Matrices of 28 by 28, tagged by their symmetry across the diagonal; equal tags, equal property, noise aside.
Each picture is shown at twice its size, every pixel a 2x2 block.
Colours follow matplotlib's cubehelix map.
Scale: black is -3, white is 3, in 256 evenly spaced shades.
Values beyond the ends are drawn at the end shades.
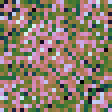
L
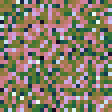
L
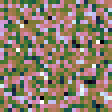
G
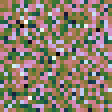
G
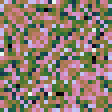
L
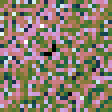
L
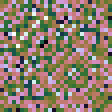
L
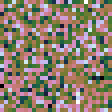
G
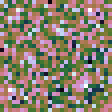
L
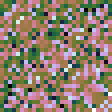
L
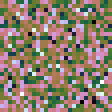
G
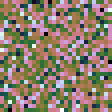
G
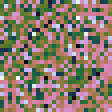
L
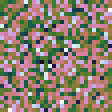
L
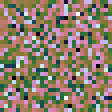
G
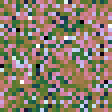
G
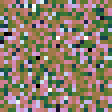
G
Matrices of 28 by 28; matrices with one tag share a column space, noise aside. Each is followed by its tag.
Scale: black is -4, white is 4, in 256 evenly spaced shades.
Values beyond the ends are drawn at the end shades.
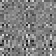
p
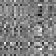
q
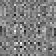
q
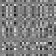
q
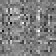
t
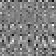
p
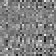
p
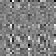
p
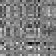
q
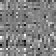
p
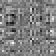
t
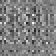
t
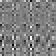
p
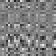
p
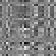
q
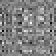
t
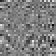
p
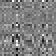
p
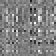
t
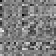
q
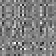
q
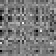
t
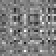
t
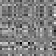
q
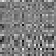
p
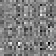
q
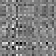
q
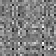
q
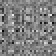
t
